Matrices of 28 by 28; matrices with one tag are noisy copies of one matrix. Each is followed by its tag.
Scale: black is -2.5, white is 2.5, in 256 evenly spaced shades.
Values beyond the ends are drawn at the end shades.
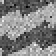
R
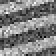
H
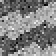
R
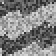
R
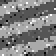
H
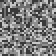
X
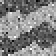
R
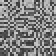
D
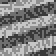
H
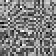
D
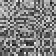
D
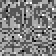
X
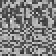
X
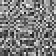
D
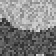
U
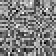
D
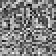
X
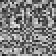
X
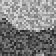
U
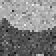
U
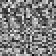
X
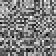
D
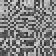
D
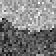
U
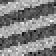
H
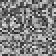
X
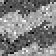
R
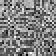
D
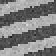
H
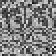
X
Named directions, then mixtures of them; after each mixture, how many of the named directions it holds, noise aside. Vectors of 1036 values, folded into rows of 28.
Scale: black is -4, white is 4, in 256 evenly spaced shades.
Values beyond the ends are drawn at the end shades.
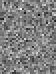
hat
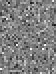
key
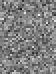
one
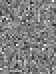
one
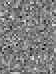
two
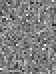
one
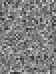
two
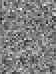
one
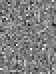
one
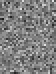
two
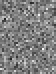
two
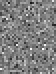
one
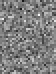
one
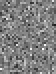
one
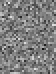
two
